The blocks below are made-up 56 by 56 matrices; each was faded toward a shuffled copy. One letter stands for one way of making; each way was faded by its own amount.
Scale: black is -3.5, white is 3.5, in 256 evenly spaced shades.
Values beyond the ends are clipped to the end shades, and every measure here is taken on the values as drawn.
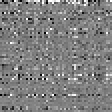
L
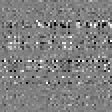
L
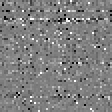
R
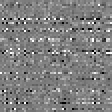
L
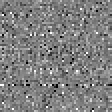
R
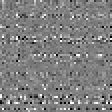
L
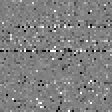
R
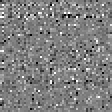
R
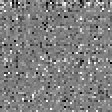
R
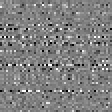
L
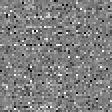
R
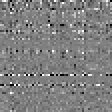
L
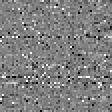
R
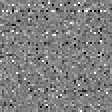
R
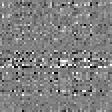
L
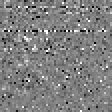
R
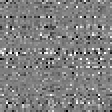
L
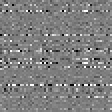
L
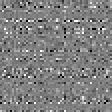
L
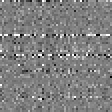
L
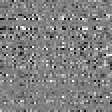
L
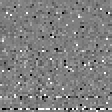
R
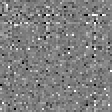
R
